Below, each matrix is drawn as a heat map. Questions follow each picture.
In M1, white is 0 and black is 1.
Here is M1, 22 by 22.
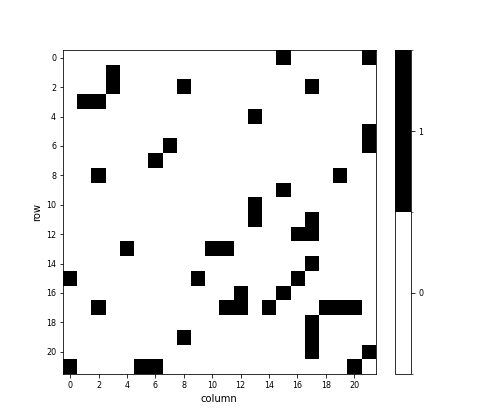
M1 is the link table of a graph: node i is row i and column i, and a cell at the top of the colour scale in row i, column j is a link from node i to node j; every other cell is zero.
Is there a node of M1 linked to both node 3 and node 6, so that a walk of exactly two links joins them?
no
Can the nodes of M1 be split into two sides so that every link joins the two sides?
no
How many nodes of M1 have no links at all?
0
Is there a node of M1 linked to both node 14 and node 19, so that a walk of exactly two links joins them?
yes
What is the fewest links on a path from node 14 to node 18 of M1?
2
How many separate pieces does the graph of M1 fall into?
1
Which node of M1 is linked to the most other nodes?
node 17
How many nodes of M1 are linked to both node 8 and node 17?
2
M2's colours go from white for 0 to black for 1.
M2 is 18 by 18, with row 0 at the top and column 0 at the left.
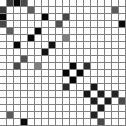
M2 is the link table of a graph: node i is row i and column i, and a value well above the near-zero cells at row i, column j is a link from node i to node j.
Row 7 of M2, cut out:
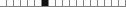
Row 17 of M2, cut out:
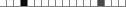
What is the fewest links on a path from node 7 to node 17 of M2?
5
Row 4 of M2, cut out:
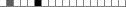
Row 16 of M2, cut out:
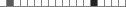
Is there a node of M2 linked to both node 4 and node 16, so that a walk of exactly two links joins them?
yes
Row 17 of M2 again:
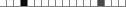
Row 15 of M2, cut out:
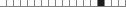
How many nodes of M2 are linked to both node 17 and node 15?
1
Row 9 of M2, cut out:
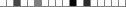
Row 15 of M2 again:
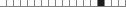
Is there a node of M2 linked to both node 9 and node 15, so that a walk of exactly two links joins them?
no
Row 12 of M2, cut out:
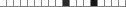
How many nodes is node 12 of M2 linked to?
2
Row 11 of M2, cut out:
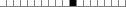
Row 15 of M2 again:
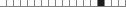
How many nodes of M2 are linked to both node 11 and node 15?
0
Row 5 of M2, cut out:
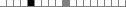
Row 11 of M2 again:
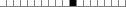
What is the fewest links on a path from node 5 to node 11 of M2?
3
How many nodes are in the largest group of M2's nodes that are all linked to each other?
2
